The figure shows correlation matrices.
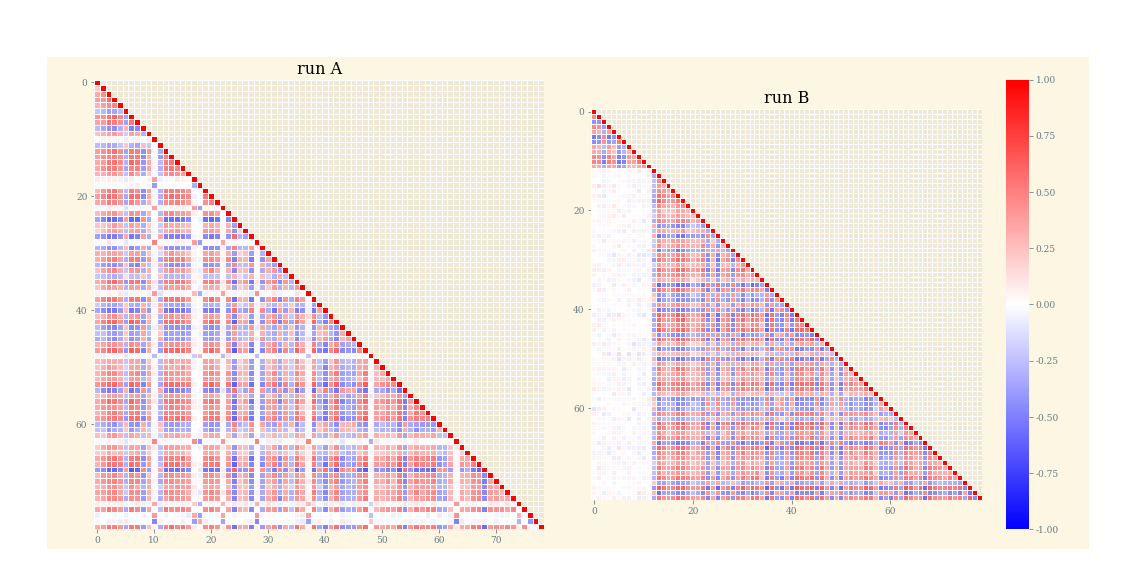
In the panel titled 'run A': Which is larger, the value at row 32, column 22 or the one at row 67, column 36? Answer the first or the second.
the second
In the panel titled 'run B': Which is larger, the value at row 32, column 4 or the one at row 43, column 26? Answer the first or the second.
the second
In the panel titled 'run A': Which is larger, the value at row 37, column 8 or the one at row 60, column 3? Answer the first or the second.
the first
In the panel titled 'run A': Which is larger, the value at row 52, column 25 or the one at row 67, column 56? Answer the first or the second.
the second
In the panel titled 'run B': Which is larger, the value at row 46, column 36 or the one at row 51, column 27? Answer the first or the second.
the first
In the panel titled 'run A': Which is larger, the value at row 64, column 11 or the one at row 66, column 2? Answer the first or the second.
the second
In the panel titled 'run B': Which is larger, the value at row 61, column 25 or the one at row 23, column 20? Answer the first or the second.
the second
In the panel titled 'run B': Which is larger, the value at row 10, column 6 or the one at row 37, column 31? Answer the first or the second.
the second
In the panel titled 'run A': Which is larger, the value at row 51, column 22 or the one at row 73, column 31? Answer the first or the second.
the second
